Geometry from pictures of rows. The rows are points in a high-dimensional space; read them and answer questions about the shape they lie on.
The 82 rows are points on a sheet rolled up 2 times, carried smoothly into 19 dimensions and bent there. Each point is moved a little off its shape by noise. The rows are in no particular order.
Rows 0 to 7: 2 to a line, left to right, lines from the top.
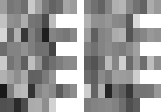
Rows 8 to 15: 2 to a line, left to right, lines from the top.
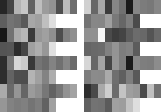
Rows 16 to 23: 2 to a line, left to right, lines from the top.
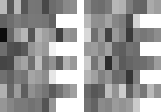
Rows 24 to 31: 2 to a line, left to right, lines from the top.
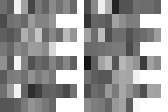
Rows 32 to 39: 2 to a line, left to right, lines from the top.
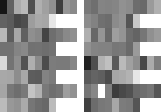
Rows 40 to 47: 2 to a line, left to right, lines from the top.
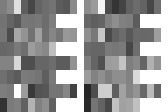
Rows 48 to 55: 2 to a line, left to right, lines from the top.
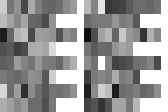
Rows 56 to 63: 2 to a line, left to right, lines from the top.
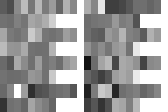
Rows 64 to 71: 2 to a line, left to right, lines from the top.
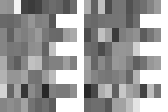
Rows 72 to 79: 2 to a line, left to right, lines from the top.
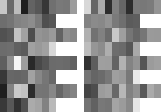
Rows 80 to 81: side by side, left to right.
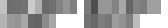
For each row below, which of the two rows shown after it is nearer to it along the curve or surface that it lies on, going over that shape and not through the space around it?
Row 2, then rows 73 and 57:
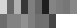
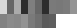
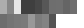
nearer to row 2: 73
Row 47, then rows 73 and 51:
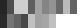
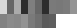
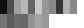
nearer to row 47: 51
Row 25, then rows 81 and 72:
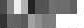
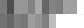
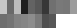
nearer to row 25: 72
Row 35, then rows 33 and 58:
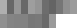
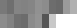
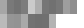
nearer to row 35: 33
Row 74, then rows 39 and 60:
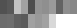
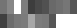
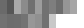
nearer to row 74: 60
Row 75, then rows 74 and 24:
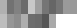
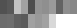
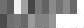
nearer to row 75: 74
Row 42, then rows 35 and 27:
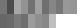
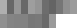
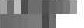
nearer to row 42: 35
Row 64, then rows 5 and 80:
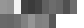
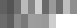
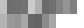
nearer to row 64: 80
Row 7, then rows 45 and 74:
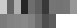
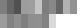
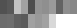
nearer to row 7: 45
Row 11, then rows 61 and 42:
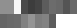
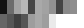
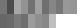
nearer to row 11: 61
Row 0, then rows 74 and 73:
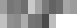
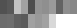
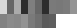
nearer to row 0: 73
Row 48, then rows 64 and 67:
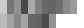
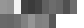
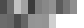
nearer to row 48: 64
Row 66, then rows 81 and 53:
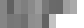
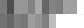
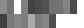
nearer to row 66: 81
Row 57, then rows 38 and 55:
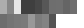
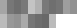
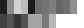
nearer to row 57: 55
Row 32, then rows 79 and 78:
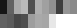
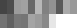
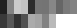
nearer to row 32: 78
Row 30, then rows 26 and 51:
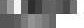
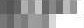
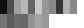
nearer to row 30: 51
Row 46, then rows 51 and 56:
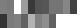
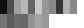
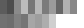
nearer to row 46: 51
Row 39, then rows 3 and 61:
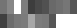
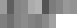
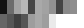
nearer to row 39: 61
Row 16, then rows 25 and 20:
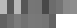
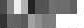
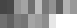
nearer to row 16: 20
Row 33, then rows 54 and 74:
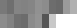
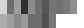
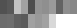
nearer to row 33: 74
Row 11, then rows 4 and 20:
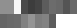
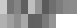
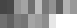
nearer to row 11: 4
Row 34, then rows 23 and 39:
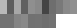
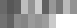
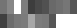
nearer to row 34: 23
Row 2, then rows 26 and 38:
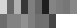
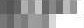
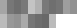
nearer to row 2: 38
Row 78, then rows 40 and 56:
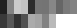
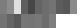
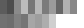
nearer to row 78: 56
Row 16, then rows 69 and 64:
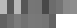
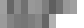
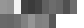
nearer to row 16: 69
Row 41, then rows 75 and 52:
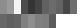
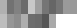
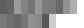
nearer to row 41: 75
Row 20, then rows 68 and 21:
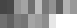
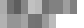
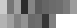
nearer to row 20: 68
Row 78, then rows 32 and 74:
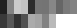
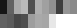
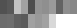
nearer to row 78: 32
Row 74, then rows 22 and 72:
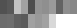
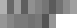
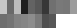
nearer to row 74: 22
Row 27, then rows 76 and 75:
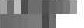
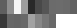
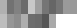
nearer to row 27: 75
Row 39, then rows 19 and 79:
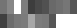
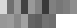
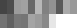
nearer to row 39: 19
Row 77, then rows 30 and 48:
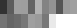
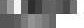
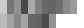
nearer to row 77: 48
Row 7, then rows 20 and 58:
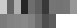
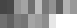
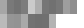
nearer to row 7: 58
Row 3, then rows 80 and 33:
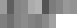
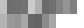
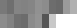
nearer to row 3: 33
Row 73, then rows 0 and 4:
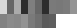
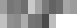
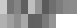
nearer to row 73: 4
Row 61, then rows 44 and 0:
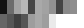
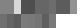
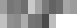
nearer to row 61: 0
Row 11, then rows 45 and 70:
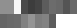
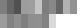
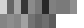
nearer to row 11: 70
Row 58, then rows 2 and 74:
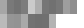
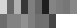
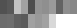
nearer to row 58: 2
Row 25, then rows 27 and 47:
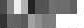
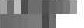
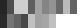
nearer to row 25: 47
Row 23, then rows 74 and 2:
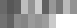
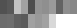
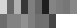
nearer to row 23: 74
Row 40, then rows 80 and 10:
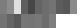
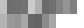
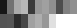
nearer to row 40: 80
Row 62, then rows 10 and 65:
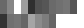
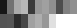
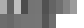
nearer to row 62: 10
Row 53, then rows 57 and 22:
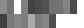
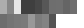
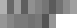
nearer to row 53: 57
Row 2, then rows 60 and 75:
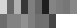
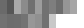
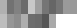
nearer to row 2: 75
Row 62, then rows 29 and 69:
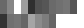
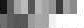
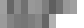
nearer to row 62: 29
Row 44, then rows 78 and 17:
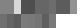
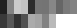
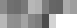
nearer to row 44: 17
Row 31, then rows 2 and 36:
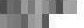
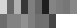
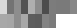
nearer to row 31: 36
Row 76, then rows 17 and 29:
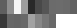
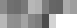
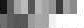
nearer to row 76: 29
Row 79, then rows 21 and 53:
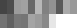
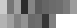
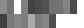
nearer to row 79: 21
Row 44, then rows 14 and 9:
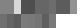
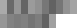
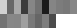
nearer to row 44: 14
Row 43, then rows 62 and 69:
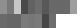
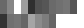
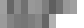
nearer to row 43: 69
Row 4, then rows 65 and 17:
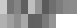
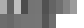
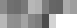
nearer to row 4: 17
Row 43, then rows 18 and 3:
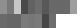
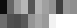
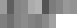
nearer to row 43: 3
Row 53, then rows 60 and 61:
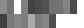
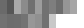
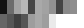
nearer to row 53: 61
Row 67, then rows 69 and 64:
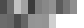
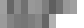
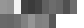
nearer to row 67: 69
